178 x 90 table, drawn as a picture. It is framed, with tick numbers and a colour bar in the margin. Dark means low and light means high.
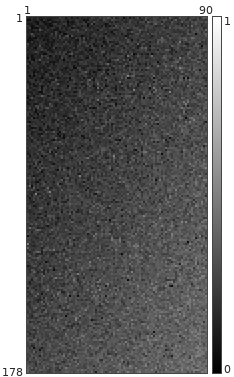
Grain: fine. Ninth with the highest average: bottom right. Average level on the scale: 30%. Slope: up to the bottom right. Stripes: none.
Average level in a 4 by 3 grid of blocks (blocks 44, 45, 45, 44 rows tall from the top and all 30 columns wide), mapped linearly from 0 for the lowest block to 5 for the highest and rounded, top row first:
0 1 2 / 1 2 3 / 2 3 4 / 3 4 5
